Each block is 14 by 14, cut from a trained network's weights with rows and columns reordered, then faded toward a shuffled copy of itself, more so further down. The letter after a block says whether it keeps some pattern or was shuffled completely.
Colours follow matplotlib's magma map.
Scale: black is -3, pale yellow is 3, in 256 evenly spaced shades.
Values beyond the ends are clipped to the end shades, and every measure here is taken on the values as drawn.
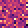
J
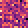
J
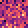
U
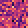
J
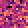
U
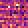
J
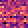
J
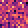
U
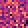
U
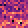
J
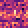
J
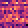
J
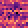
J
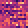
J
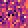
U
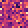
J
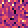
U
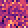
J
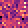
U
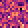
U
